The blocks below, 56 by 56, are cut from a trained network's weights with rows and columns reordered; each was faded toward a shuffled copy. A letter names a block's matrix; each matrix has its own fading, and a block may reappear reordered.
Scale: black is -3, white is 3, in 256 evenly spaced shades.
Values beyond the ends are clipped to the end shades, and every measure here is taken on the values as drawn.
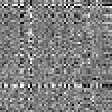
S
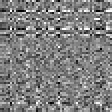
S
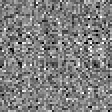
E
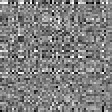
S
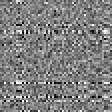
S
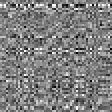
S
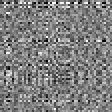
S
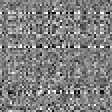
S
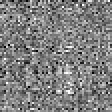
E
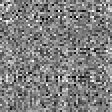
E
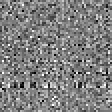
E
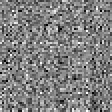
E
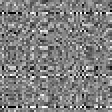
S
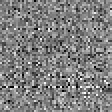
E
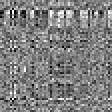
S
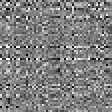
S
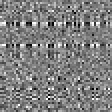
S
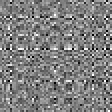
S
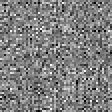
E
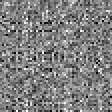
E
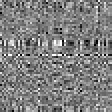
S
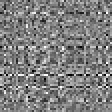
S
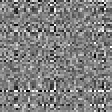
S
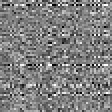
S
